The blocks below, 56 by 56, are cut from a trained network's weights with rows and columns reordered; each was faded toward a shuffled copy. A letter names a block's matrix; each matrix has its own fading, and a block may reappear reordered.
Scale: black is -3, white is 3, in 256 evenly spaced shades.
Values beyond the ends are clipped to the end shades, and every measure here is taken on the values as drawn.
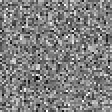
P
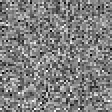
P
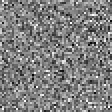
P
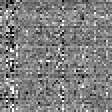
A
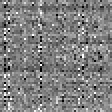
A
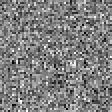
P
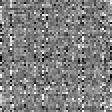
A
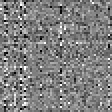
A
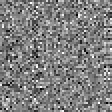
P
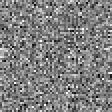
P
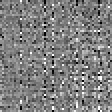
A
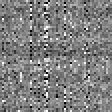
A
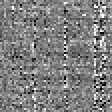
A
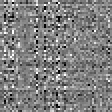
A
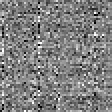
A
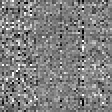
A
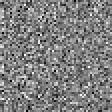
P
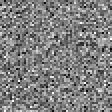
P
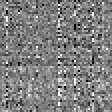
A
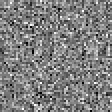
P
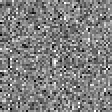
P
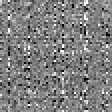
A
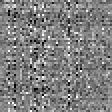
A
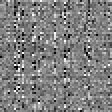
A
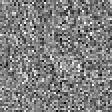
P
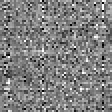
A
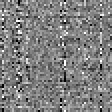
A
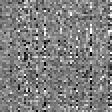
A
